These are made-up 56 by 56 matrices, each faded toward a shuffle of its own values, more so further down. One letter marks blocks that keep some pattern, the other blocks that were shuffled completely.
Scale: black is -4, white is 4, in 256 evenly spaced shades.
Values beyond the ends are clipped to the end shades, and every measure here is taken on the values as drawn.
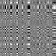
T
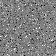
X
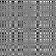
T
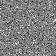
X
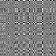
T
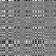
T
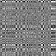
T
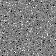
X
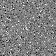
X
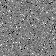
X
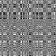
T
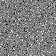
X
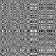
T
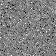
X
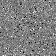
X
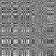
T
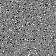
X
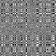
T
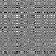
T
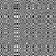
T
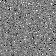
X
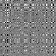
T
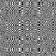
T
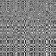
T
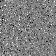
X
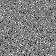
X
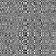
T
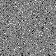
X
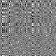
T
